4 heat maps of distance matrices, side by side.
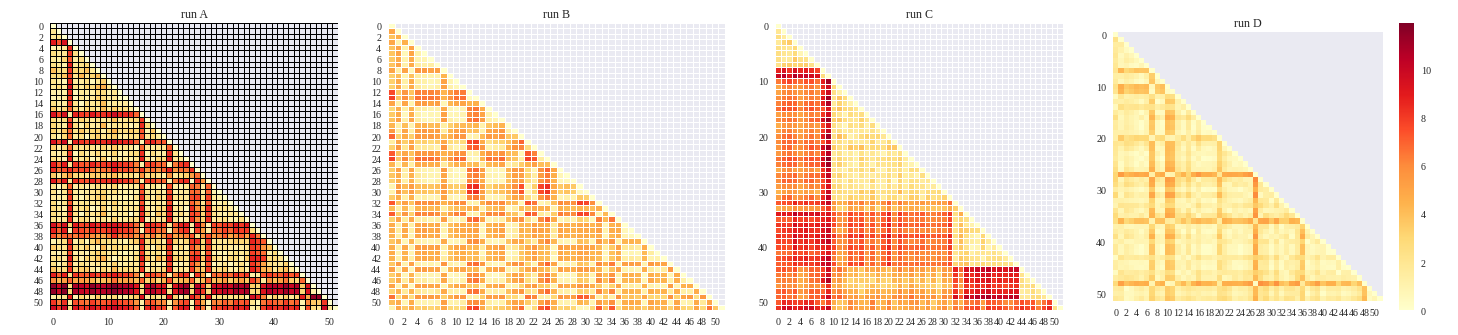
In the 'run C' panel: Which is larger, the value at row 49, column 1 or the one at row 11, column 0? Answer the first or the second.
the first
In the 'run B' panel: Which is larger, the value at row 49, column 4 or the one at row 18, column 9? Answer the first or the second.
the first
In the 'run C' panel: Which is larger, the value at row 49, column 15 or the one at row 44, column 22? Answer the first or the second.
the second
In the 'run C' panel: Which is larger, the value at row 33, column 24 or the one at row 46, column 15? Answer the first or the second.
the first
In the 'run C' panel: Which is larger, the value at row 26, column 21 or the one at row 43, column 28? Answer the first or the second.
the second
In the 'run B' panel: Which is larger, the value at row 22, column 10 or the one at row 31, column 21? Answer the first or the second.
the second
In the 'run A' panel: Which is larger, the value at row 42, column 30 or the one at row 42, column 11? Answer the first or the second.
the first
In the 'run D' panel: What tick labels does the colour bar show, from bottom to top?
0, 2, 4, 6, 8, 10
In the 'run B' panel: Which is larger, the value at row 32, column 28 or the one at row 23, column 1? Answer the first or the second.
the first
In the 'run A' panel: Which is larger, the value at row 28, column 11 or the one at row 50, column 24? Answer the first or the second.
the first
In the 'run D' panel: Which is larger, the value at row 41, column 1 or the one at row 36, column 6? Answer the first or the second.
the second
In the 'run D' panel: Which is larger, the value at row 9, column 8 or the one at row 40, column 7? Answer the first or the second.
the second
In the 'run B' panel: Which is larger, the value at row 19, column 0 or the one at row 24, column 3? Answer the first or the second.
the first
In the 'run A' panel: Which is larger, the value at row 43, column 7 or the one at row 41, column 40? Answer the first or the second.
the second
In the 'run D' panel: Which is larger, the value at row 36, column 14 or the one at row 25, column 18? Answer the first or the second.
the first
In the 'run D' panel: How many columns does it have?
52
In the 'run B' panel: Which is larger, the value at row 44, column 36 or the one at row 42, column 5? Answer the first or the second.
the second
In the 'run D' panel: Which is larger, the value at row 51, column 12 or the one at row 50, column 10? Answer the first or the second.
the second
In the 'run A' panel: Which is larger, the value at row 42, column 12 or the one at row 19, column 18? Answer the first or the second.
the second
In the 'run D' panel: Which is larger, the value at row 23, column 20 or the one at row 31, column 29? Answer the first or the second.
the first
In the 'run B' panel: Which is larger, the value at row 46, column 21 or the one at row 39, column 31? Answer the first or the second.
the first
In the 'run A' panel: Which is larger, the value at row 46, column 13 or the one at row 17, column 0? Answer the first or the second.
the first
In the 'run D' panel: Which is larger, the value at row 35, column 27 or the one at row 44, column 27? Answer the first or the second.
the first
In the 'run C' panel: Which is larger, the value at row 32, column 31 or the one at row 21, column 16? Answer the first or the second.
the first
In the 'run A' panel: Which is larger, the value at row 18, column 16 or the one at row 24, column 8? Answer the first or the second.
the first
